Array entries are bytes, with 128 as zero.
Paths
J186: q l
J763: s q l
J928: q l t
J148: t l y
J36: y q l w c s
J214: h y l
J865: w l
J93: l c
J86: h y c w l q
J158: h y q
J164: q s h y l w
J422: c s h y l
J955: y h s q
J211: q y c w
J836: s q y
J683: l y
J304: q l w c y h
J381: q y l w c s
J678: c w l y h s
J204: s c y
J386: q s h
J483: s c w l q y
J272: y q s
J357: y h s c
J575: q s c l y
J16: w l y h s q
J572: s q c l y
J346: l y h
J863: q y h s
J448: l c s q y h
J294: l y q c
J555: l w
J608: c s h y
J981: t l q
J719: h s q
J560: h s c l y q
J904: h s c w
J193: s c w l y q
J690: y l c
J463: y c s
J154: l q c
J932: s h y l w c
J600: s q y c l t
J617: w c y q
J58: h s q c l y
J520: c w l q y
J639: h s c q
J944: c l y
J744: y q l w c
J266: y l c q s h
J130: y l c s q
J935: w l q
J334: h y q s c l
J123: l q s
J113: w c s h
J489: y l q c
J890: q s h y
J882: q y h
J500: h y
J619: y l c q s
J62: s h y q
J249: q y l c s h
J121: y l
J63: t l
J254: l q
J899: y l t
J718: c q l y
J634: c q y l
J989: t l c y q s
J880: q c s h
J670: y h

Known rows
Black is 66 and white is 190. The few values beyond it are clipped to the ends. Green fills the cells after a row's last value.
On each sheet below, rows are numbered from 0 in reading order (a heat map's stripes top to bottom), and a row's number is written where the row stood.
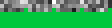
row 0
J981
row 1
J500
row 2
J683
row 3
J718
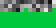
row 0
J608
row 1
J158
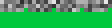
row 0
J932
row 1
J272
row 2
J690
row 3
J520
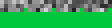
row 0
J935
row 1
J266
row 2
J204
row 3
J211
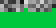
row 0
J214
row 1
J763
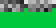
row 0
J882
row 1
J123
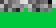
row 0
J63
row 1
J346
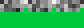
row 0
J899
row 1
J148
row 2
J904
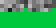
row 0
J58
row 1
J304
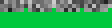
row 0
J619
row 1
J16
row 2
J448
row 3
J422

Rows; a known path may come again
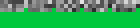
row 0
J357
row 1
J36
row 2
J836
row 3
J718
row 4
J928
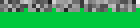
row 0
J272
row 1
J62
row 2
J58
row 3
J865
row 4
J500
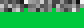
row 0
J882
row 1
J572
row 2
J214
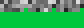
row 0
J899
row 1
J489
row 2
J619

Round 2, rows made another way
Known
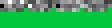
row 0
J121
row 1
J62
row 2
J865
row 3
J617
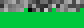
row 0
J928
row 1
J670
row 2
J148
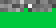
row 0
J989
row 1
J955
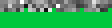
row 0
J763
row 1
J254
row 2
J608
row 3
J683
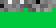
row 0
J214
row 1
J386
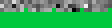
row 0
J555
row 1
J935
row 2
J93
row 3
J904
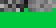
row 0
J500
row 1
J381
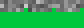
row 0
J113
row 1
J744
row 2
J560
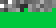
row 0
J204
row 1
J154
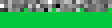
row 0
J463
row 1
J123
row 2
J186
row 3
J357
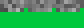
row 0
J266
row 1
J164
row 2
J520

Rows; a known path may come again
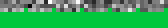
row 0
J981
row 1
J63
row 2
J123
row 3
J158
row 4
J880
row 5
J334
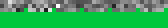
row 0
J683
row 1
J254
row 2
J608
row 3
J520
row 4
J346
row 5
J935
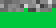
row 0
J113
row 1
J619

